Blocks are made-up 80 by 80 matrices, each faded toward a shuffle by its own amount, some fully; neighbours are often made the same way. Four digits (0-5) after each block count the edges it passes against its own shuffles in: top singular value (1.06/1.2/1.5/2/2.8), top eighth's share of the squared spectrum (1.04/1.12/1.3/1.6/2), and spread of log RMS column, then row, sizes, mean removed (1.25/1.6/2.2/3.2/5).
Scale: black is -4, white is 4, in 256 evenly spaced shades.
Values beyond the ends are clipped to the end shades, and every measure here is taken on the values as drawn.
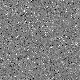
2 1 0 0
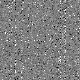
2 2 2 0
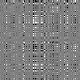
5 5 4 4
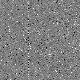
3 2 1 0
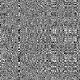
5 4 3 3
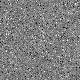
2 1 0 0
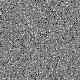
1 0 0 0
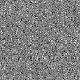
4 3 1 1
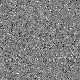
2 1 0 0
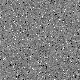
0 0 0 0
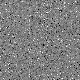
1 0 1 0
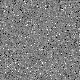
0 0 0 0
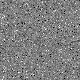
0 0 1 0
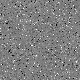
0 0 0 0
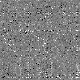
4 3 2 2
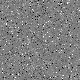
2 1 0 0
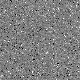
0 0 1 0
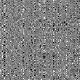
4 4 3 1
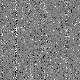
3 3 2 0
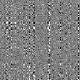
4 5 3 2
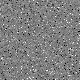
0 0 0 0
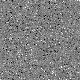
2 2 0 0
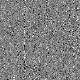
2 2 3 0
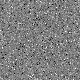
0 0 0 0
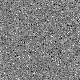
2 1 0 0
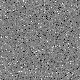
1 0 0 0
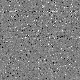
2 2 0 1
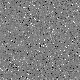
0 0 0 0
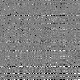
5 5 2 3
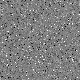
0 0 0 0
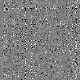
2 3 3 2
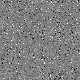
1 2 1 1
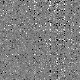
2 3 2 2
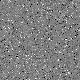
1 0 0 0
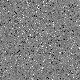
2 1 0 0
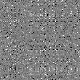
4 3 2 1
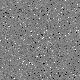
1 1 0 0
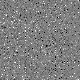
1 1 2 0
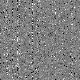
2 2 3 0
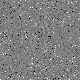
1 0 0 0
